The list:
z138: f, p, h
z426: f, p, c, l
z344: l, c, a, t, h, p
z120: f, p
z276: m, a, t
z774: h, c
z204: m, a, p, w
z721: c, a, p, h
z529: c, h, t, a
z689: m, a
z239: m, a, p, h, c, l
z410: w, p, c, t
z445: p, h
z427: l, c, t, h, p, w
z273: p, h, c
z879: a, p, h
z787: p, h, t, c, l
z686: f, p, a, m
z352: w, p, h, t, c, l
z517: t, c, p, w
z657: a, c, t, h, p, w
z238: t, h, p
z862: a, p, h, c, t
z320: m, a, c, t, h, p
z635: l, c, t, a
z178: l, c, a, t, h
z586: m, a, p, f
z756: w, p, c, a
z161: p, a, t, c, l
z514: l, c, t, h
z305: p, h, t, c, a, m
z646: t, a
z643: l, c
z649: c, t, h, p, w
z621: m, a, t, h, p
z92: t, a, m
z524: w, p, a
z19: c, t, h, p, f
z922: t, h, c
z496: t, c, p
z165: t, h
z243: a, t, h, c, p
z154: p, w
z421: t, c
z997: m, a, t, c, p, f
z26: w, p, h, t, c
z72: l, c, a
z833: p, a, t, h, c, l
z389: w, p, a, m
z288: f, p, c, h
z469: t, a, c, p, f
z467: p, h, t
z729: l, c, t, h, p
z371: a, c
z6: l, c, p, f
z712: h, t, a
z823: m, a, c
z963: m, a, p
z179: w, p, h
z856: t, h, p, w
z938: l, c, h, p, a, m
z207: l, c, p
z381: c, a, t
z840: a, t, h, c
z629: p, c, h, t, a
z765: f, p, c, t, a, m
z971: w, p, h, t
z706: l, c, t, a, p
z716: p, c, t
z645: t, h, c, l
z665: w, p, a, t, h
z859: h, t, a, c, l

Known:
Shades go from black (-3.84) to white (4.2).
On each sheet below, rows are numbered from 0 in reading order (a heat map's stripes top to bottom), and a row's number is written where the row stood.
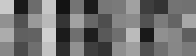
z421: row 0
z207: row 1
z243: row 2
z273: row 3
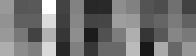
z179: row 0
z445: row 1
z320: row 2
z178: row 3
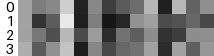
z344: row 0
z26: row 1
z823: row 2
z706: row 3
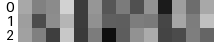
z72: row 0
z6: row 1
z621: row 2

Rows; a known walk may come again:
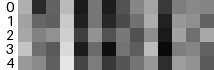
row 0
z19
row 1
z862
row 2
z72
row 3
z840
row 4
z879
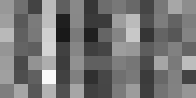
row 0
z586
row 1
z787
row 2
z645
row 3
z445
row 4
z6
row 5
z524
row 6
z239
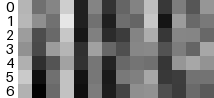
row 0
z514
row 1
z859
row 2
z629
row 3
z207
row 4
z765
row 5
z421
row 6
z517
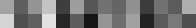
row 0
z643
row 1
z646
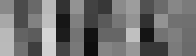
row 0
z273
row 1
z161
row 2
z529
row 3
z276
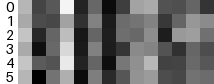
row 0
z856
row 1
z997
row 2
z469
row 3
z410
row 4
z165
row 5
z496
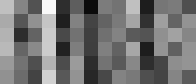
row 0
z712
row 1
z706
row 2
z120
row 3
z635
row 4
z823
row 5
z204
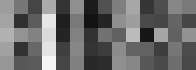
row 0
z320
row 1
z26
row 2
z178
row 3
z154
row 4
z179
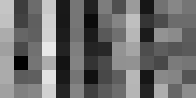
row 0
z381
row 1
z922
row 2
z243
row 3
z352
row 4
z716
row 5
z657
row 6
z344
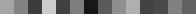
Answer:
z621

